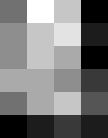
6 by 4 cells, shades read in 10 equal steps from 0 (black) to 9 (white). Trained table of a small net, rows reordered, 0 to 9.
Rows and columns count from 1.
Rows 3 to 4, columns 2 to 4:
7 6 0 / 6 5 2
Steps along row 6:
up up down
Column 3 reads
7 8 6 5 7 2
